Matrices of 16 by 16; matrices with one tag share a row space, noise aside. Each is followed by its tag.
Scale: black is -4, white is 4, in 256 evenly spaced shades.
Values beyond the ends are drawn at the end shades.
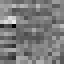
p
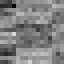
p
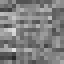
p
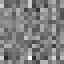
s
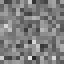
s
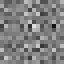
s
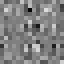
s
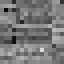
p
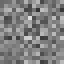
s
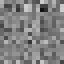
s
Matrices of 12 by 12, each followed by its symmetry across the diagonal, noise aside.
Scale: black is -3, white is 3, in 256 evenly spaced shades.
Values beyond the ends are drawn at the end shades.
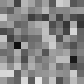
neither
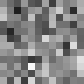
neither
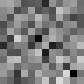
symmetric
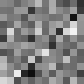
antisymmetric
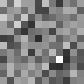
symmetric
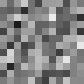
neither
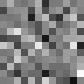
antisymmetric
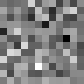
antisymmetric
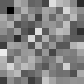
symmetric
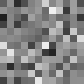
symmetric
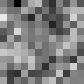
antisymmetric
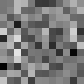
neither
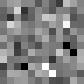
antisymmetric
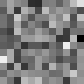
neither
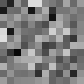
symmetric
